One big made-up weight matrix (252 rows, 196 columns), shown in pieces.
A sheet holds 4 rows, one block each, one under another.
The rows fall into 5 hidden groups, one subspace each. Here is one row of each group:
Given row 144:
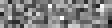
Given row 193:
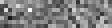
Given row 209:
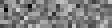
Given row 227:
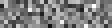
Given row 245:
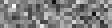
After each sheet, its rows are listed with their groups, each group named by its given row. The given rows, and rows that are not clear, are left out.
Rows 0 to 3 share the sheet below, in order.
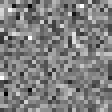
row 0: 193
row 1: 193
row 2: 209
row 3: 209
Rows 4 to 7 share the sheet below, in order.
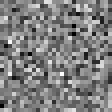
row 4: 209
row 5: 245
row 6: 144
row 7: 209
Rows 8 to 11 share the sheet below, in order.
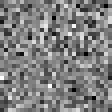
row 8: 209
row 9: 227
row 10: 209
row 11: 245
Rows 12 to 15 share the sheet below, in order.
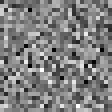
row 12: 193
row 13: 209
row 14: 227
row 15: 227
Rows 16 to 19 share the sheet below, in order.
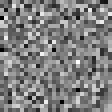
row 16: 227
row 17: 209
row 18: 144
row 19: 144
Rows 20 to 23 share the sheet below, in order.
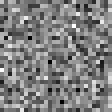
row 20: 209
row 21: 193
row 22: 144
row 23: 144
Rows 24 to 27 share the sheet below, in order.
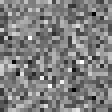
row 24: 245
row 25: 193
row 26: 193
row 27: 245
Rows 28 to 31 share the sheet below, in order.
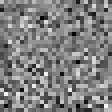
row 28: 245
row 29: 245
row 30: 144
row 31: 227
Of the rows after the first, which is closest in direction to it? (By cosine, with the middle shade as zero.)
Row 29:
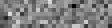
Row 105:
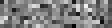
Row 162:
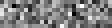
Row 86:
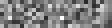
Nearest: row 86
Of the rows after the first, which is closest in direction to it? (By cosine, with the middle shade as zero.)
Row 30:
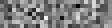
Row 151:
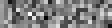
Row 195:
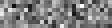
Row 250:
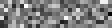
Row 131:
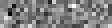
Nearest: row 250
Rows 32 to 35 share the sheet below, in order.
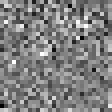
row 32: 227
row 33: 209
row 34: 245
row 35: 209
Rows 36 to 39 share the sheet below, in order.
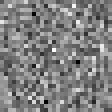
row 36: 227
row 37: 209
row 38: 144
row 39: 144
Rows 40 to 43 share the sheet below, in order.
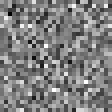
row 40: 245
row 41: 144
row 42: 227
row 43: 227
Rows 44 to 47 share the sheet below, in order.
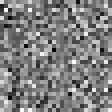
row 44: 193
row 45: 209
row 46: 245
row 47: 245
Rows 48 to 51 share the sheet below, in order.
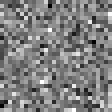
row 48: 144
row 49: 245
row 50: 209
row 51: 209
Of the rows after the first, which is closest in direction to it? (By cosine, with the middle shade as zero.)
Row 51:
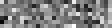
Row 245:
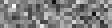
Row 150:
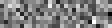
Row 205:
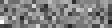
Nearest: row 245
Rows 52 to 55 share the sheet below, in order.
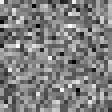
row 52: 209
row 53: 193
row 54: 245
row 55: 144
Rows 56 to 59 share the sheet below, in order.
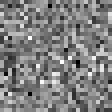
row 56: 144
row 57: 193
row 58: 144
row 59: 193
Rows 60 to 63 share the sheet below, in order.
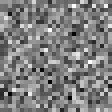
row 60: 245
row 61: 245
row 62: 227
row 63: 193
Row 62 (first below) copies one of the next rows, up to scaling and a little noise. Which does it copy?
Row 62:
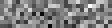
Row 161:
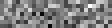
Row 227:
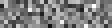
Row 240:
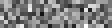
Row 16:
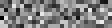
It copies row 161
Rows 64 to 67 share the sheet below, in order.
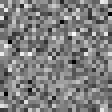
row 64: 227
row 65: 245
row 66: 245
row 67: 209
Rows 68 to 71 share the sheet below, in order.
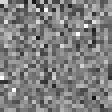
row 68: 227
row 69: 144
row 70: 209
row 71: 245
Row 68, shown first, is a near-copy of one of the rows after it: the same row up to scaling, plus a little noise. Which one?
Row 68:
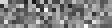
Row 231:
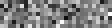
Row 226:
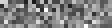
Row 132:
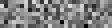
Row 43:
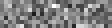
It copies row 226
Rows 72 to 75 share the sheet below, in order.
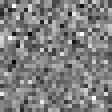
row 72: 193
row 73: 193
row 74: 245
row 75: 245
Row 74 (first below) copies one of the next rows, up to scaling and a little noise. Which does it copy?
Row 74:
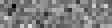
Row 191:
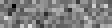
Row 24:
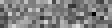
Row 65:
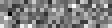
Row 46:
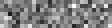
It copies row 191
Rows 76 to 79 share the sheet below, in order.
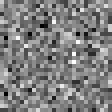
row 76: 209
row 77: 209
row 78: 245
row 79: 209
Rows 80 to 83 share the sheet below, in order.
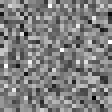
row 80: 144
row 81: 227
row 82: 209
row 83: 245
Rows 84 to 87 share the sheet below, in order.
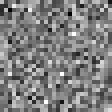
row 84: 193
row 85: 245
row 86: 144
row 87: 144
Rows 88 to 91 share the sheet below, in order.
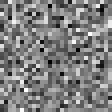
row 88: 144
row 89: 227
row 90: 144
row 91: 227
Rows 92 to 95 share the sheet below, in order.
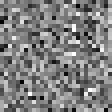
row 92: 209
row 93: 209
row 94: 227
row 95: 227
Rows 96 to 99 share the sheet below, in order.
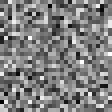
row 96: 144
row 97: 193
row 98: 193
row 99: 227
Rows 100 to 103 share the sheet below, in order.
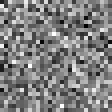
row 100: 227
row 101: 227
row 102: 193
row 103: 227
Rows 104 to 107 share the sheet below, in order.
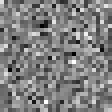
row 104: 209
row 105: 209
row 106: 245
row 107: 144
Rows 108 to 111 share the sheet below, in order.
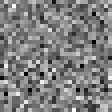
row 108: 245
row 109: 245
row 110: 209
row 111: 209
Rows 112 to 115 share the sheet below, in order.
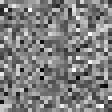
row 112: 193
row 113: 227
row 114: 227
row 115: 227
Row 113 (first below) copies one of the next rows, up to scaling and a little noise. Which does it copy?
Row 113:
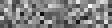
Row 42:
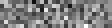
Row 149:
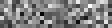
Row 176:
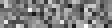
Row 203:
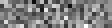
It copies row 149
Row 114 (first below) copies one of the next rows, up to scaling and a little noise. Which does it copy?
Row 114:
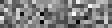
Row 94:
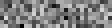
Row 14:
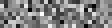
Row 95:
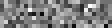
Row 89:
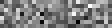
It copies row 89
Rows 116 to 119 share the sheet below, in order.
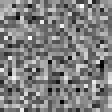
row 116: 193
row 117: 193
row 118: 144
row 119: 144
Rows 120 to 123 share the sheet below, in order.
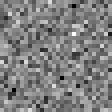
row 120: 245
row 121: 245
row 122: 227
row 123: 245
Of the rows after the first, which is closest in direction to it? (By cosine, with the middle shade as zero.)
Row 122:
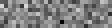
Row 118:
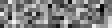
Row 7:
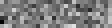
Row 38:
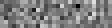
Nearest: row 118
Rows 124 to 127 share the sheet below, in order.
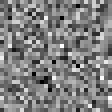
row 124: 144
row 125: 144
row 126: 209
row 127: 144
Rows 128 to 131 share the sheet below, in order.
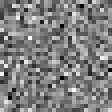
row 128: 193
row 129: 193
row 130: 227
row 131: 245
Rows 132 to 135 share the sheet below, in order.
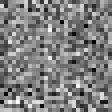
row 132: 227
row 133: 245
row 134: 245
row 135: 193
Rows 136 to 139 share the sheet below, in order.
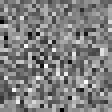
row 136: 209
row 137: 209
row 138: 227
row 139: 193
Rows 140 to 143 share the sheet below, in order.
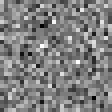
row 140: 209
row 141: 245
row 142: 144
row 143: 245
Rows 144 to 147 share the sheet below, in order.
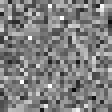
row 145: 193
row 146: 144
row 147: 245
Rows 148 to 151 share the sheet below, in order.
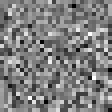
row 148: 245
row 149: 227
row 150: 144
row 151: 144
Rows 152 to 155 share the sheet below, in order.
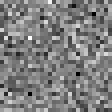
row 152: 245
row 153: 193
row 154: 227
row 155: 193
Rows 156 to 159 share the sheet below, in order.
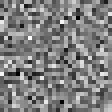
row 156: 227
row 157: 193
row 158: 193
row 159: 144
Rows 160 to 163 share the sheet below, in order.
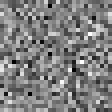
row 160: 144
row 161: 227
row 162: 193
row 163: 193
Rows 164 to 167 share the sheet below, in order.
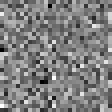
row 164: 144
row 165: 209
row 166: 209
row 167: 209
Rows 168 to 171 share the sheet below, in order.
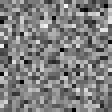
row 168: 209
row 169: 227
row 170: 227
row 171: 209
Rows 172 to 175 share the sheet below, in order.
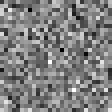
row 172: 193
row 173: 227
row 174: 144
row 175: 245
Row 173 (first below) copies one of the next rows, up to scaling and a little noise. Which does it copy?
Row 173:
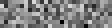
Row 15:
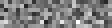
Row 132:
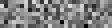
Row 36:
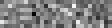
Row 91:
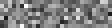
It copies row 132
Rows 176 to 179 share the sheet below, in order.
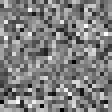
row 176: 227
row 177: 209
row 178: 245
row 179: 193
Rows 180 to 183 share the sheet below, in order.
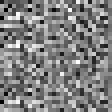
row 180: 193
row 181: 193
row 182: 144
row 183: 193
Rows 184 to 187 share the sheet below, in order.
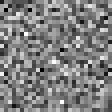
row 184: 193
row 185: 227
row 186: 227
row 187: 144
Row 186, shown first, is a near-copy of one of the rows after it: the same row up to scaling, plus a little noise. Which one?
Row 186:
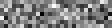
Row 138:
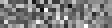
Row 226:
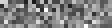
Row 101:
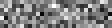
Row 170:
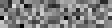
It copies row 101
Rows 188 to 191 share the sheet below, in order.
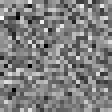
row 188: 193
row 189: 144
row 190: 193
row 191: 245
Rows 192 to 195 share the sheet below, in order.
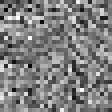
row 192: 193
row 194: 193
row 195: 193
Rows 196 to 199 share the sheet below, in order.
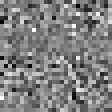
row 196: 209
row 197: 245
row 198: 193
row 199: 193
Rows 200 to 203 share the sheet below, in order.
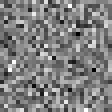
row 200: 227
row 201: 144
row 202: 245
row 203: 227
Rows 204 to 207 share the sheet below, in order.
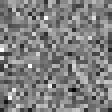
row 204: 144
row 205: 209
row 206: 193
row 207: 245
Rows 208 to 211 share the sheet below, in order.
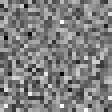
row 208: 227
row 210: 144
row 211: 227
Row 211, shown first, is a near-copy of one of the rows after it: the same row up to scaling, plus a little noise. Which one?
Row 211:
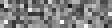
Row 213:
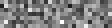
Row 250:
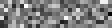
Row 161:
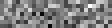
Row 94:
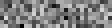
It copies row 213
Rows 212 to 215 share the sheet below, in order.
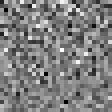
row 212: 209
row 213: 227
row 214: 144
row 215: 227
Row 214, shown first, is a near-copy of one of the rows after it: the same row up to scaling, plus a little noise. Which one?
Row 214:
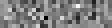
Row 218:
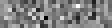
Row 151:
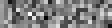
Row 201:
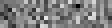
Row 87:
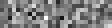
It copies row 218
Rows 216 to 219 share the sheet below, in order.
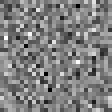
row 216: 144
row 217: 209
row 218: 144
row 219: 144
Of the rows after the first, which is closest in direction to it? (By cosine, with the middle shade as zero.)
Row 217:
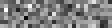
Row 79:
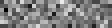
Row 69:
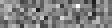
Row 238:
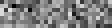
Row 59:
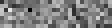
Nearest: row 69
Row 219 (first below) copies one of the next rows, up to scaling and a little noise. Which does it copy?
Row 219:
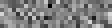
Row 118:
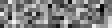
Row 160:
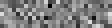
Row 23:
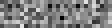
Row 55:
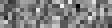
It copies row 160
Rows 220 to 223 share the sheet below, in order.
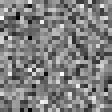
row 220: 193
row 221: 193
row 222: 144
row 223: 245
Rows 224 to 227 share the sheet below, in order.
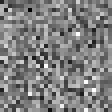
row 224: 193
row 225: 144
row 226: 227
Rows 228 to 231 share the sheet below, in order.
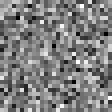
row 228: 193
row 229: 209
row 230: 209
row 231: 227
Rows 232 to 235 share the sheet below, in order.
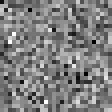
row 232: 193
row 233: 245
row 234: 227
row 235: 144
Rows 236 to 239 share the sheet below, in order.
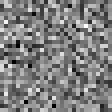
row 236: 227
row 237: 193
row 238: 193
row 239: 209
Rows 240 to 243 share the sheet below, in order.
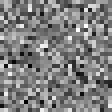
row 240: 227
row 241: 245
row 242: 193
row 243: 209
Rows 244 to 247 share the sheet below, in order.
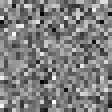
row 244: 227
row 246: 209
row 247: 209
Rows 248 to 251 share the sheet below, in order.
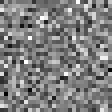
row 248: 245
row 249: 193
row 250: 227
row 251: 209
